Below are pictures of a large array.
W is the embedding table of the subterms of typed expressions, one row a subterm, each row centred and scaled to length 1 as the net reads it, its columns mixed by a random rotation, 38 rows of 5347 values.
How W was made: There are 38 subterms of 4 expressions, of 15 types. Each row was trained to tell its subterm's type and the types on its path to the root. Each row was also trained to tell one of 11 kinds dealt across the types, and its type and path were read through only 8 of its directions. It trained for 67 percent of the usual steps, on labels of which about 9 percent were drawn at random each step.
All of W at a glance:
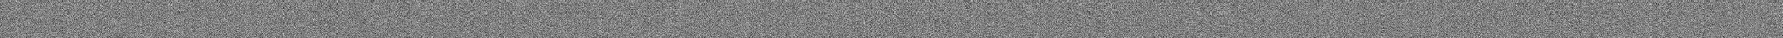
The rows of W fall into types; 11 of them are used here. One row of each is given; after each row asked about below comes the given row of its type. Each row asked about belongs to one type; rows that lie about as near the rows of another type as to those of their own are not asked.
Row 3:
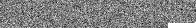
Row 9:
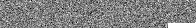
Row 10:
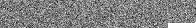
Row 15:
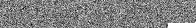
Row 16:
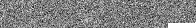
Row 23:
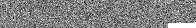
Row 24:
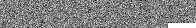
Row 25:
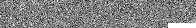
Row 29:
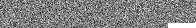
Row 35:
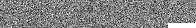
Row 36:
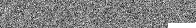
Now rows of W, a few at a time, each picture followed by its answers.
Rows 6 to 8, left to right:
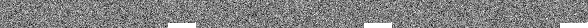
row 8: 16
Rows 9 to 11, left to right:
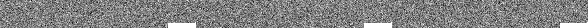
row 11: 25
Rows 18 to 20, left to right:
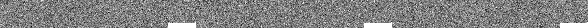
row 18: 3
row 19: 29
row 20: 23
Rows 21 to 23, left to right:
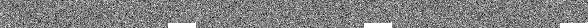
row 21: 10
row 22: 16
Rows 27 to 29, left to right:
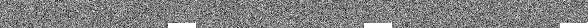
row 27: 15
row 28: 24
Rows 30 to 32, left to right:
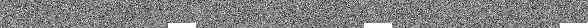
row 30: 16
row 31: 23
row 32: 24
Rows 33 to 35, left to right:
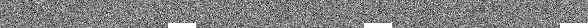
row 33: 3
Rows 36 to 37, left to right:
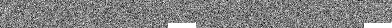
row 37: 3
